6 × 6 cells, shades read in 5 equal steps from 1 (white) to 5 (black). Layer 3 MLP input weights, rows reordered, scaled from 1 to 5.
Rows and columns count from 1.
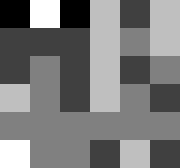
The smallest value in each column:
1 1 3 2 2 2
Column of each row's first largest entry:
1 1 1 3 1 4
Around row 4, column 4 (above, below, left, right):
2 3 4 3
